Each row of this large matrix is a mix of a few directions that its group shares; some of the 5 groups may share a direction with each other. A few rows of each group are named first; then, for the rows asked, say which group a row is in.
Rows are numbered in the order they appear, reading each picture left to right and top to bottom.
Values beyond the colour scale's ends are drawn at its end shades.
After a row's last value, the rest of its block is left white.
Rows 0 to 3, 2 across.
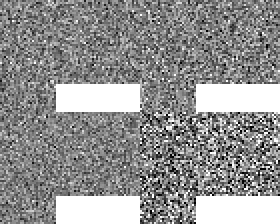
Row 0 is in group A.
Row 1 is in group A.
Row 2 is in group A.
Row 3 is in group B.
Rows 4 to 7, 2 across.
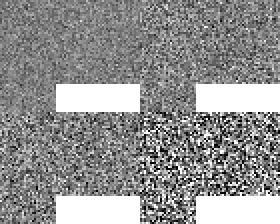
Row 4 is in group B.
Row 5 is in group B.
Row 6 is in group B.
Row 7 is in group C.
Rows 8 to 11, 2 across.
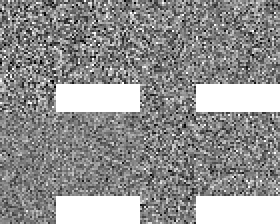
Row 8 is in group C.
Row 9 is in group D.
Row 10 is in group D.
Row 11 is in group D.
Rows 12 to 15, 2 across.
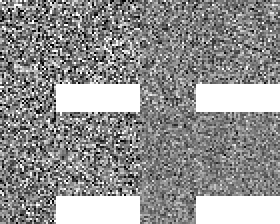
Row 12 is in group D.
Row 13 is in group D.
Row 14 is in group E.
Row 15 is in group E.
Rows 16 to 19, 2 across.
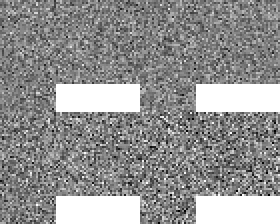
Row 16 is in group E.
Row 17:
B
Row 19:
B
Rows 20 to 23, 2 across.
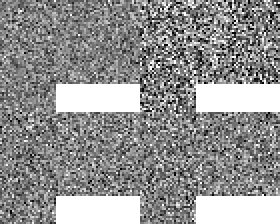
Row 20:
D
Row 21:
C
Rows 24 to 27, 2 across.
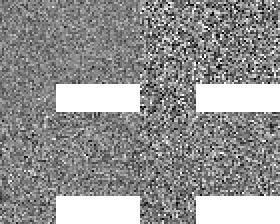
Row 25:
B
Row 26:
D
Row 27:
D
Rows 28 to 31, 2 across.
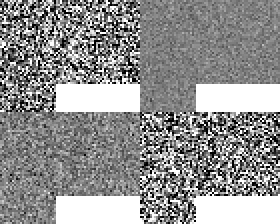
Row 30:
C
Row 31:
B
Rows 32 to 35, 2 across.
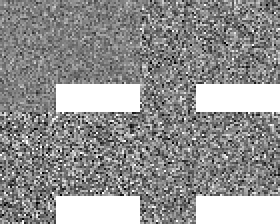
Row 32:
E
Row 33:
D
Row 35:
D
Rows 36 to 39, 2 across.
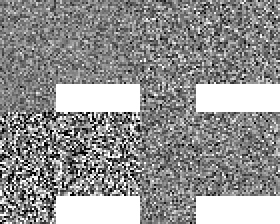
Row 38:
D
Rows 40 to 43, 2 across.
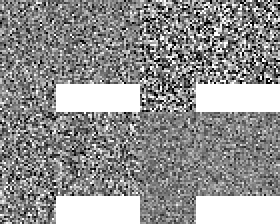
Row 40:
A
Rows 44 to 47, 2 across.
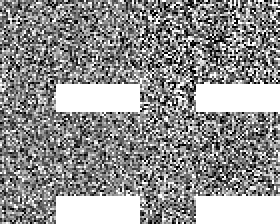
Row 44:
A
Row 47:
B
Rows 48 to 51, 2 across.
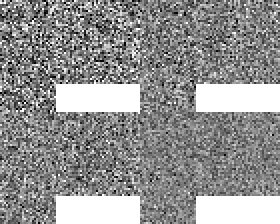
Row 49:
E
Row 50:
B
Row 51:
C
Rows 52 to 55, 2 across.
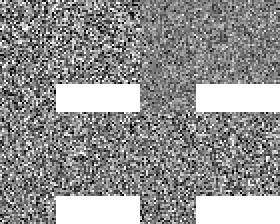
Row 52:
D
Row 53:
D
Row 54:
D
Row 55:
A
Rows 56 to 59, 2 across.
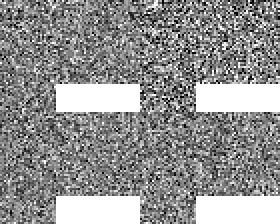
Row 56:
D
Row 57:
D
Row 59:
C
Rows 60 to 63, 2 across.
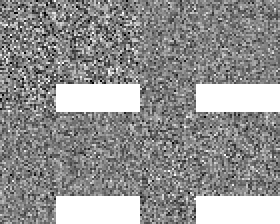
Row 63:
D
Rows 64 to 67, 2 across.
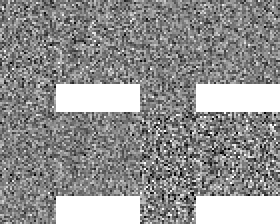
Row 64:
A
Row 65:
C
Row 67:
C
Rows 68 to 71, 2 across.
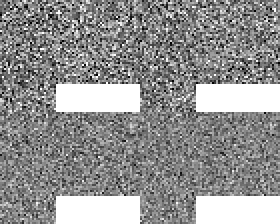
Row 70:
D
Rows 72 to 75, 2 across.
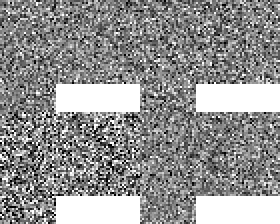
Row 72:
E
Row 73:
C
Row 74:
D
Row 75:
E
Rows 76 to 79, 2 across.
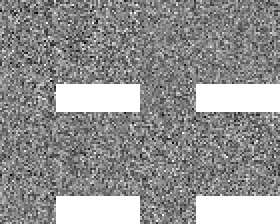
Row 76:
E
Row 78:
E
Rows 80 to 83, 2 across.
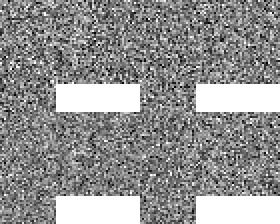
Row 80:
C
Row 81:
C
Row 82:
A
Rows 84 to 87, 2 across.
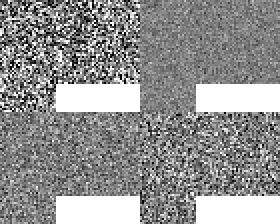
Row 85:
D
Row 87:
A
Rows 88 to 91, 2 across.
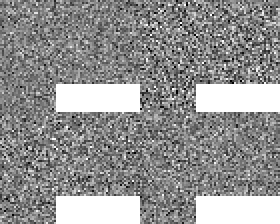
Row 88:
E
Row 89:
A
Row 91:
D
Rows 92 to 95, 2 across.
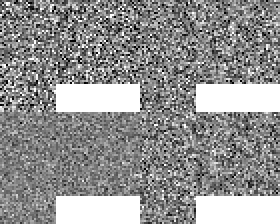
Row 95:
A
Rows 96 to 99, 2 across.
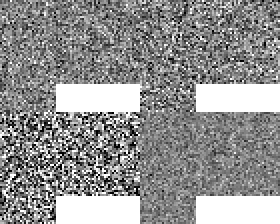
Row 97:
D
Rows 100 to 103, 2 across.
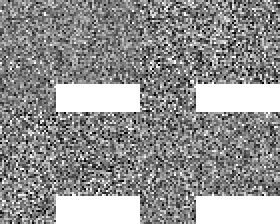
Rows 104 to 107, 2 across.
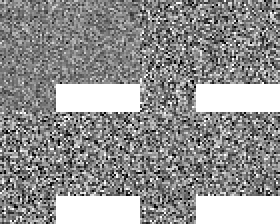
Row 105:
A
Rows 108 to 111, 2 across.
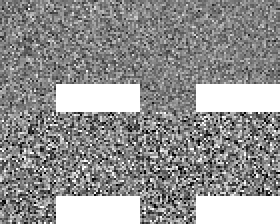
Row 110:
B
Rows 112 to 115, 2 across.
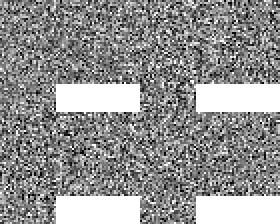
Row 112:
E
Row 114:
C
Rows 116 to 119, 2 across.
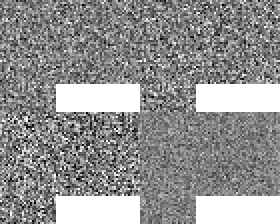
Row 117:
C
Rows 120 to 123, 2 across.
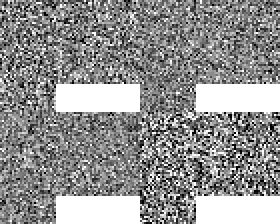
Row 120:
E
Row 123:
C
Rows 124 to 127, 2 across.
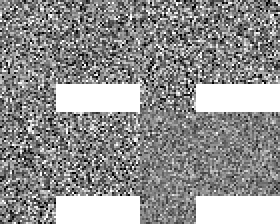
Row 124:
B
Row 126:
B
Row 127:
A
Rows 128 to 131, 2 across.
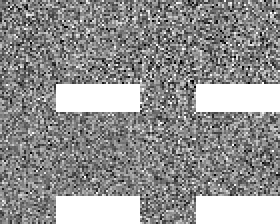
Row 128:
B
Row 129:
A
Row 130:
B
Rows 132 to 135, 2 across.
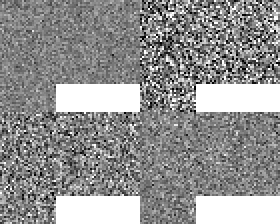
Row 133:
B
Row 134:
C
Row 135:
E
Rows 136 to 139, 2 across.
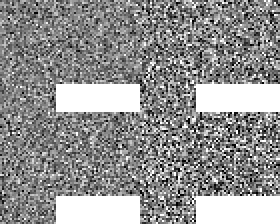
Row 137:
E
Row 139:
E
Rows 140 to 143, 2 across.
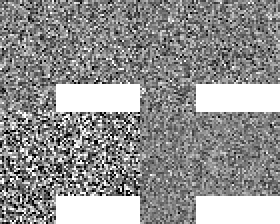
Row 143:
E
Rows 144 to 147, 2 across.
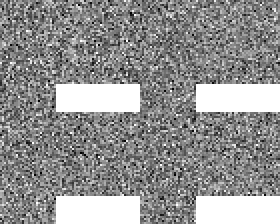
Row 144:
E
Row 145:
B
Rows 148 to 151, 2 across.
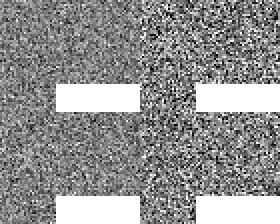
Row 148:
C
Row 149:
B
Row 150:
B
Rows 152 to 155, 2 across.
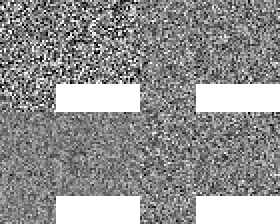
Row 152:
A
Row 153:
D
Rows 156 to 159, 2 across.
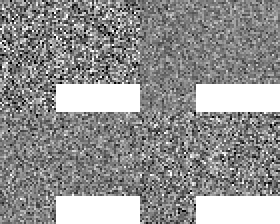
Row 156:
D
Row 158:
E
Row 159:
E
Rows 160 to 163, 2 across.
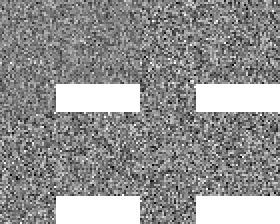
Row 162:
D
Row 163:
B
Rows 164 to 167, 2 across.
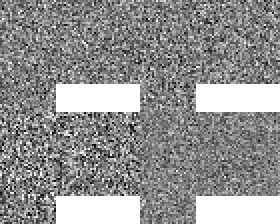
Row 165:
C
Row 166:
C
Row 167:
B
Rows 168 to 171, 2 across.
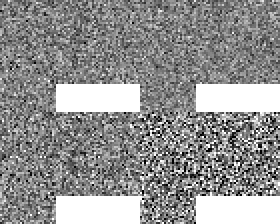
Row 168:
C
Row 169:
D
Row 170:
E
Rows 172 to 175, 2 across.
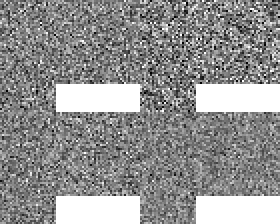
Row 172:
A
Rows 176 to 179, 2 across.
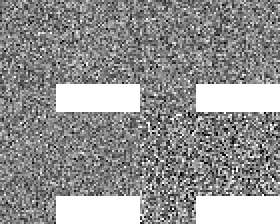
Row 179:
A
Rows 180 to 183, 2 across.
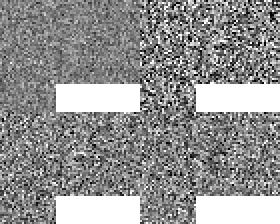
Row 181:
D
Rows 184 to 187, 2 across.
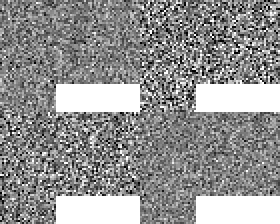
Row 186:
A
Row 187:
A
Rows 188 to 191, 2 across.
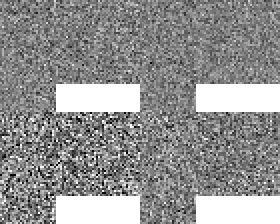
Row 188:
E
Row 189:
D
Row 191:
B
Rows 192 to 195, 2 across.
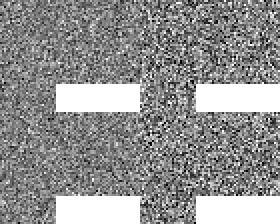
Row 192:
A
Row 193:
A
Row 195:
A
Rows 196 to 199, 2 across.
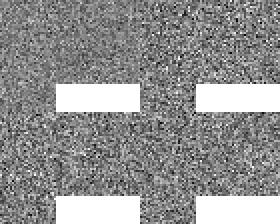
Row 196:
B
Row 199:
D
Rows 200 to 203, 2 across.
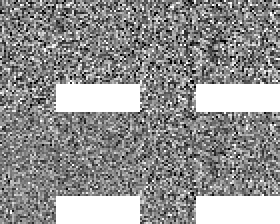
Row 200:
B
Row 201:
E
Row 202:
B
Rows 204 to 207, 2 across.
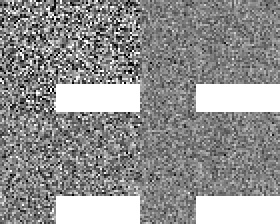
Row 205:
D
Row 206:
E
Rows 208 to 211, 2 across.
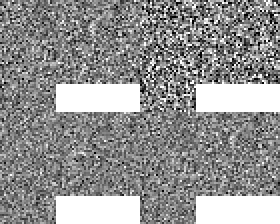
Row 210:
A
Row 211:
A
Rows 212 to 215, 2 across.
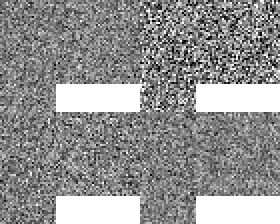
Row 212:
B
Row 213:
A
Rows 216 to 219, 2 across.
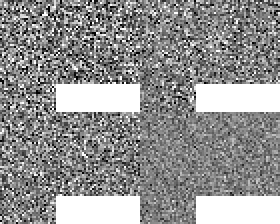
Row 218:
D
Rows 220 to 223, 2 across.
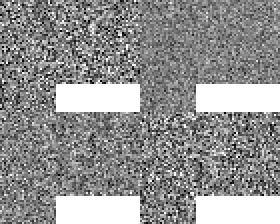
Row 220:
A
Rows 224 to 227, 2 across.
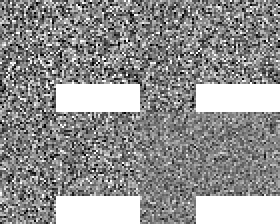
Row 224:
E
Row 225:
E
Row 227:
D
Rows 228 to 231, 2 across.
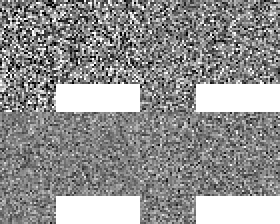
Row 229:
A
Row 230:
B
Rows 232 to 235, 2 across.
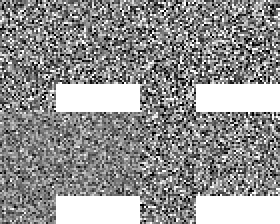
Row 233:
D
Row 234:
C
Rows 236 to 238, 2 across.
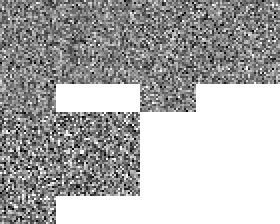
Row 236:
E
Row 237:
D
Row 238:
C
